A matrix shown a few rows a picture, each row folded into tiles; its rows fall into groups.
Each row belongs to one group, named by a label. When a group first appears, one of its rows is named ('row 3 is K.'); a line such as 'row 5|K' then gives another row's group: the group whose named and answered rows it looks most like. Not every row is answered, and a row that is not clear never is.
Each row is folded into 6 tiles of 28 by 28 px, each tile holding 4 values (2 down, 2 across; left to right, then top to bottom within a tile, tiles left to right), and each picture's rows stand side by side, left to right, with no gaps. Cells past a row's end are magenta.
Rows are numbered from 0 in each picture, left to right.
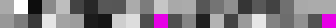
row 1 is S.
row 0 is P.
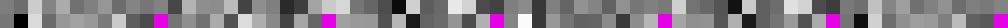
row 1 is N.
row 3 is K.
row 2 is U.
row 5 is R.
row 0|R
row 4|U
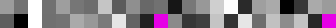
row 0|R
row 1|N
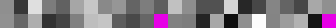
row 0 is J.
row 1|S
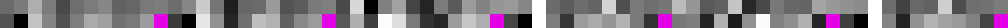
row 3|R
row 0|R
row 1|R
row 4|S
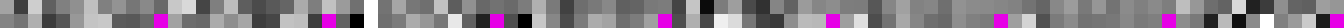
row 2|R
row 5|K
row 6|K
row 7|S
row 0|J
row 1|P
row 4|P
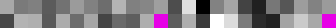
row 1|P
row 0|U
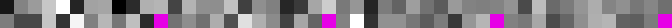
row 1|N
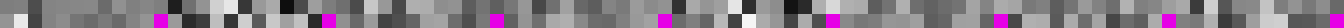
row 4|N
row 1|N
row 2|J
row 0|K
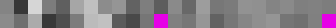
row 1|J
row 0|J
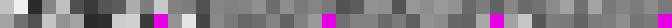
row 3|K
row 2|J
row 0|P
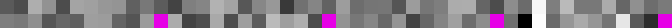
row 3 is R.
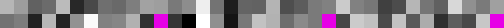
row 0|S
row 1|R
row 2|U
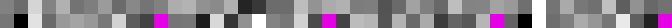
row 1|S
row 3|R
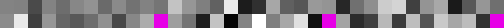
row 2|N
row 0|K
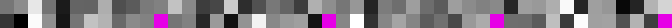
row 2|K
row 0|R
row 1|S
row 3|N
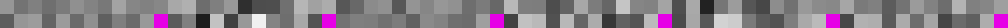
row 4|P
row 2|J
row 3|U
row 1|S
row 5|U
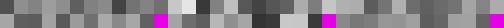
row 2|P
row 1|P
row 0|N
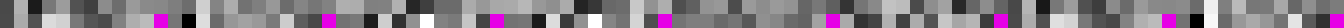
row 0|P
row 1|R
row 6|P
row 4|J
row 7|R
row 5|N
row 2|S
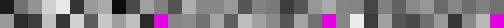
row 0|N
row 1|N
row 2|K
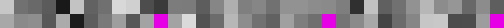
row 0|U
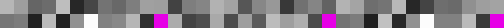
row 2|S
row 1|N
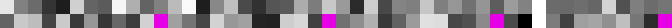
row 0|U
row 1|P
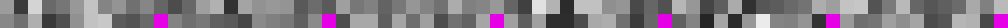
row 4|S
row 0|J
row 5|P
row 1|J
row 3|J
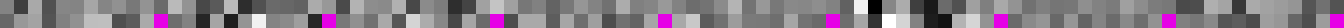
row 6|U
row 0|J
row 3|U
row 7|J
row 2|N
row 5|P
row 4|K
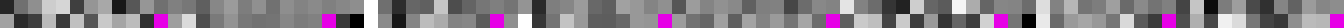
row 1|K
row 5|U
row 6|R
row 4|N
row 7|P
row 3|K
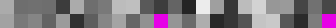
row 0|U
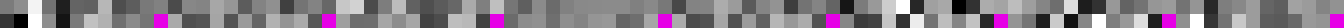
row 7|K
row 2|P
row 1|N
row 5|N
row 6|S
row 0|R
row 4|N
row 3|J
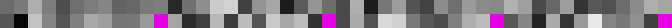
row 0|R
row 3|S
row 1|N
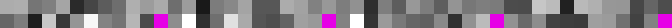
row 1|K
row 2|K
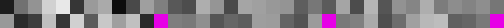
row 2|J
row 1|J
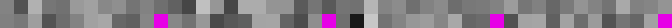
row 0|J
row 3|U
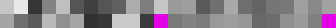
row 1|P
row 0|P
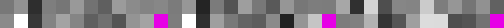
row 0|K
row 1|K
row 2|J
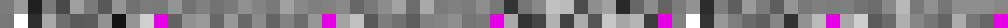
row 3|N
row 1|U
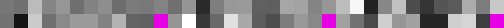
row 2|P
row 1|K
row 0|R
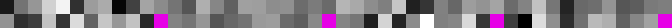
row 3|R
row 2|S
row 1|J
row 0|N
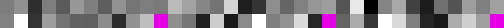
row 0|K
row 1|S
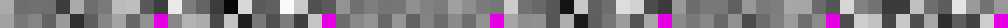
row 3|U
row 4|U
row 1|U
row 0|U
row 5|U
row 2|U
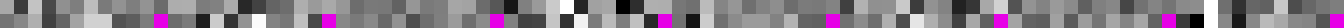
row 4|R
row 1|S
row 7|R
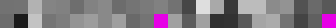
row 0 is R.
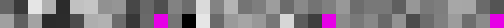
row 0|J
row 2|U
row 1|R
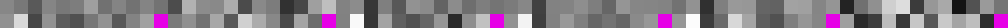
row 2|K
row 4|K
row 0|K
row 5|N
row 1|N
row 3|K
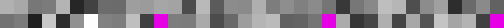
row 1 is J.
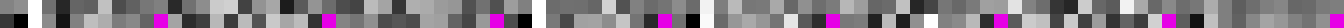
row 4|R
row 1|N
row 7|R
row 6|U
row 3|R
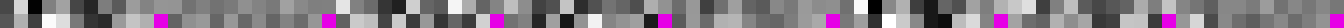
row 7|K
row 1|U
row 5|P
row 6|P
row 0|P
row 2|U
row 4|P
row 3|S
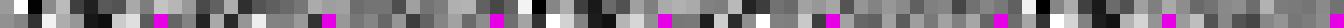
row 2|U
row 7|K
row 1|S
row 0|P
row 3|P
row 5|N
